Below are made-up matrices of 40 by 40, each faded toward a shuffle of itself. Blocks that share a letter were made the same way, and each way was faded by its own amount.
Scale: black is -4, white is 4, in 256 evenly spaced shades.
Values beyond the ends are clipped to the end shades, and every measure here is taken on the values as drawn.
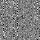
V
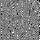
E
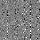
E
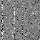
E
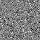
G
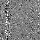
E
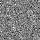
G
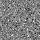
G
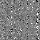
E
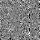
V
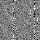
V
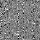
E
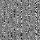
V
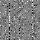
E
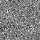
G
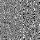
V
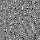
V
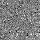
G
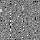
E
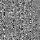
V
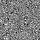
G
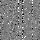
E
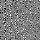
E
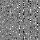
E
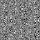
V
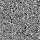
G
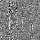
V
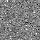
G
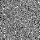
V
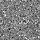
G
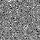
G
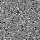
G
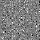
E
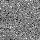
G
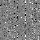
E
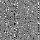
E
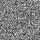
G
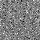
G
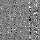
E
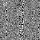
V
